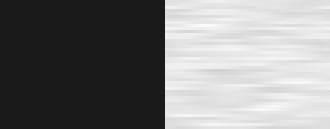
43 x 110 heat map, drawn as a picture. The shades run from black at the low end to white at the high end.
It is made of 1 by 2 panels. Panel 1,1: very low, flat. Panel 1,2: very high, streaked across, faint in contrast.
